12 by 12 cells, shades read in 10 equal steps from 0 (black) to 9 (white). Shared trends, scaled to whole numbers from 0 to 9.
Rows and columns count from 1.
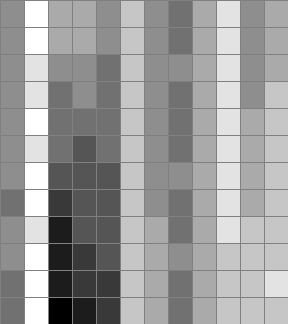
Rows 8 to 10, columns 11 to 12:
6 7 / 7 7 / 7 7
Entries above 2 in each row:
12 12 12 12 12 12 12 11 11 10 9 9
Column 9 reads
6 6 6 6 6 6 6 6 6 6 6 6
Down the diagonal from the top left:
5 9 5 5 4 7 5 4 6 7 7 7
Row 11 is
4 9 1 2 2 7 6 4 6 7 7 8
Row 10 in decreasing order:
9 7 7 7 7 6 6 5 5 3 2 1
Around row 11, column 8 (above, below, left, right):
5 4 6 6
